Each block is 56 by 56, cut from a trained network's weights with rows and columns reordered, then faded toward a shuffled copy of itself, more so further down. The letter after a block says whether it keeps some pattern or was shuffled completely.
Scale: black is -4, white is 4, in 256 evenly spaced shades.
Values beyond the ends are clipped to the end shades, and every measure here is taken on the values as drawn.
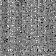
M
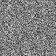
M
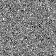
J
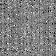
M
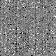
M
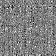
M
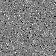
J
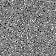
J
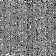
M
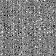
M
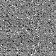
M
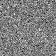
J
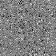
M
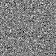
M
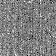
M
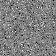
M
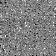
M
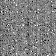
M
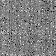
M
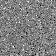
J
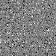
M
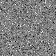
J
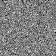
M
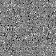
M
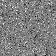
J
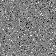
J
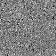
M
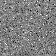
J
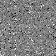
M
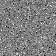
J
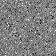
J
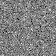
J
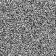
J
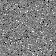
J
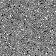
J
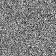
M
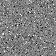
J
